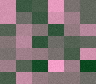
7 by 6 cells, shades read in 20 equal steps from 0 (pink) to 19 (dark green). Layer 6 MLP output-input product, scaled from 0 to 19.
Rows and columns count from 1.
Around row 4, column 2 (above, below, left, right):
6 7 9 16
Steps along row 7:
down up up same up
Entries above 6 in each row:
4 4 4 5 5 5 5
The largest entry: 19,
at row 6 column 6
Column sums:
59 61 88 50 68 74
